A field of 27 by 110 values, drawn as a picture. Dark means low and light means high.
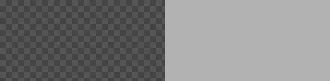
It is made of 1 by 2 panels. Panel 1,1: low, checkered, faint in contrast. Panel 1,2: high, flat.
